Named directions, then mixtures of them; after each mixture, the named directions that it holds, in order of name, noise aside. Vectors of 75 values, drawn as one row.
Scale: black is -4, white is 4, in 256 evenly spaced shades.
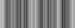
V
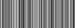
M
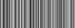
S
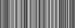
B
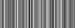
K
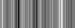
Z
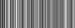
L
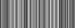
B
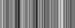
Z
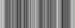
V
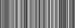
B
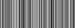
M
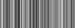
S, Z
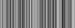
K, L, V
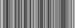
S, V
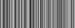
S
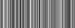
S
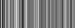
L, M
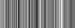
K, Z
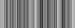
L, V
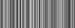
S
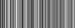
L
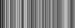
L, V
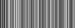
B, L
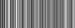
L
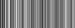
L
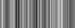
B, Z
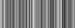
K, V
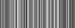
B, K
